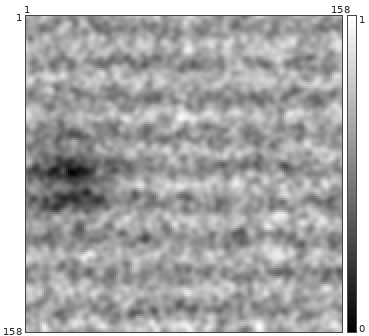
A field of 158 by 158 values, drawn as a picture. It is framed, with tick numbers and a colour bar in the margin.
Ninth with the lowest average: middle left. Dips: one, in the middle left. Stripes: horizontal, repeating 9 times.
